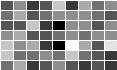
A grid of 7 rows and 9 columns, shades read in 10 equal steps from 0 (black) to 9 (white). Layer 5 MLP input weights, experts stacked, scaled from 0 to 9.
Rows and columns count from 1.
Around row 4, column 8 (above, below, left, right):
3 3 4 5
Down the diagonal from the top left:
3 6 7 3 0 7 2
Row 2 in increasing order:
3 3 4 4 4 5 5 5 6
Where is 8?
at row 5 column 9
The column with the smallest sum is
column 4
